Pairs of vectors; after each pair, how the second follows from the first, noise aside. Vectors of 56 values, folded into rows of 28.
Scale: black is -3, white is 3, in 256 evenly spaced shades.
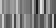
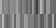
shrunk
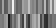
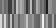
reversed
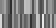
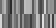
copied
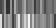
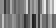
wrapped around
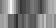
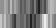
reversed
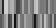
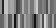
copied
